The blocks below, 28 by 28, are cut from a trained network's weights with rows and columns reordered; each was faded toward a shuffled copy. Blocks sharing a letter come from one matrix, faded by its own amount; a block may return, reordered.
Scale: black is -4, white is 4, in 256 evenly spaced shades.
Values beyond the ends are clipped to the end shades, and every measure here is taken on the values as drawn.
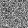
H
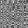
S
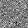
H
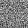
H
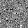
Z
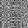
S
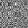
S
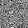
Z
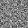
H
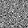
Z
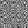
S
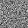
H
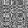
S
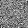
H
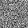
H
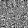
Z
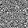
Z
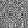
S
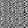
S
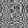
S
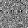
Z
